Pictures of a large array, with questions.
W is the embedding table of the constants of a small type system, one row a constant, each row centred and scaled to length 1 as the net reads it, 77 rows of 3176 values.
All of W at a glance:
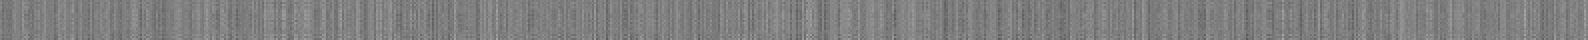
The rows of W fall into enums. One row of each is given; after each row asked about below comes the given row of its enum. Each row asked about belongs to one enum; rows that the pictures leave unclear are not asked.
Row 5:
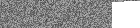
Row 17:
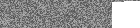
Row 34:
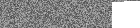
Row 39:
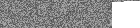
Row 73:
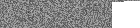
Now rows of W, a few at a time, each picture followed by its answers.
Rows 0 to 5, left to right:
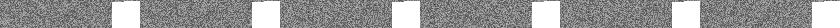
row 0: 17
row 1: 39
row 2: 73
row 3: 34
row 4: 73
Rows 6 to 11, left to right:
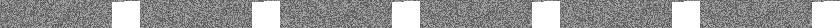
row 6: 5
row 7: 73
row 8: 17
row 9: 39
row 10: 73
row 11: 39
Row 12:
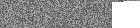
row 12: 73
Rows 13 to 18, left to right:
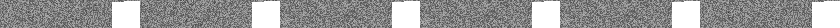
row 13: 73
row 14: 5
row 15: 17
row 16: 17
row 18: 73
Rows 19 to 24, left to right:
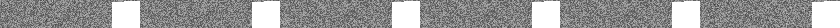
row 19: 5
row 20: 39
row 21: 17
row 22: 17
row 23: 17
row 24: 34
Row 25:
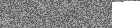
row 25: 17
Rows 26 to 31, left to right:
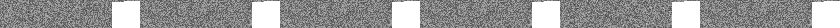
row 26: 73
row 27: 39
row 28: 39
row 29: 39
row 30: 34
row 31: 39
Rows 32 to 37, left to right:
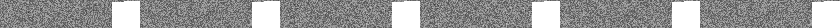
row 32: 73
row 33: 39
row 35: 34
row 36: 17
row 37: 39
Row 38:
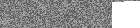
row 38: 17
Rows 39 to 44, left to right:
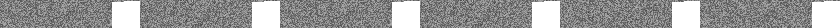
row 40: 5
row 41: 39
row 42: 5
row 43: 73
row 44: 17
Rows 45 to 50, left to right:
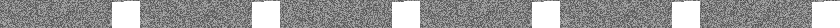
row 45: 39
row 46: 17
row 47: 73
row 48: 39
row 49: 17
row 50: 5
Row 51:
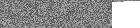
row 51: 39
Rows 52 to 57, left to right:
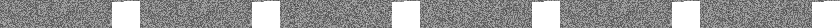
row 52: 39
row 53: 39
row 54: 34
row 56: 39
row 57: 73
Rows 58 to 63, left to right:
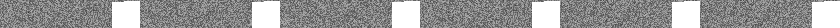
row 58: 73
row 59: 39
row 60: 17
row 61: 73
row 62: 5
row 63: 5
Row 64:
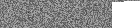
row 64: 73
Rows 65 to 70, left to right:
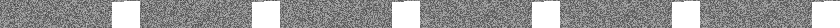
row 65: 34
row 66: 5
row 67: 73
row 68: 17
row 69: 17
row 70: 17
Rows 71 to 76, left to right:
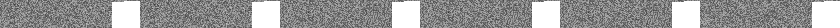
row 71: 34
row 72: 34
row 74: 73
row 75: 73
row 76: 17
